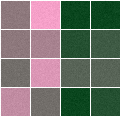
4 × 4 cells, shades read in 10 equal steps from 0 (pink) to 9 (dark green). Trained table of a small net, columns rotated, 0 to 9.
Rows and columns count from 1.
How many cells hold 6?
2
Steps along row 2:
down up down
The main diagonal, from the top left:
4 3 6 8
